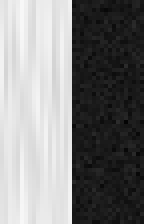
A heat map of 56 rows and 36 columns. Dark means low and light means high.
It is made of 1 by 2 panels. Panel 1,1: very high, streaked downward, faint in contrast. Panel 1,2: very low, fine-grained, faint in contrast.
